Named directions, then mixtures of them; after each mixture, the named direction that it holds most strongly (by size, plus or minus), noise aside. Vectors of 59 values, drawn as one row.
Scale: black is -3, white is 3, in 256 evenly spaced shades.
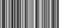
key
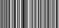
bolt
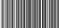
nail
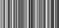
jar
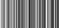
jar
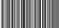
nail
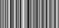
bolt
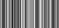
key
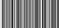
nail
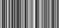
key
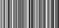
jar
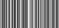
bolt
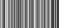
key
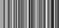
jar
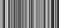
jar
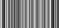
key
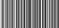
nail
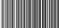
nail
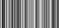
key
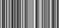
key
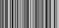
jar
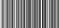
nail
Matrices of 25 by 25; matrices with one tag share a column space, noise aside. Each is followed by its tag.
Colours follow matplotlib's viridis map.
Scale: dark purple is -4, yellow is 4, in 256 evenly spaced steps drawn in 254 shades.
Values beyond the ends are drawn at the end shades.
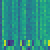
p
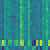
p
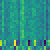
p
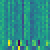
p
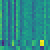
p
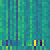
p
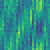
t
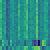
p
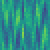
t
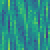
t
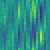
t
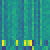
p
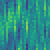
t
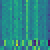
p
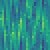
t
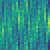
t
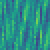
t
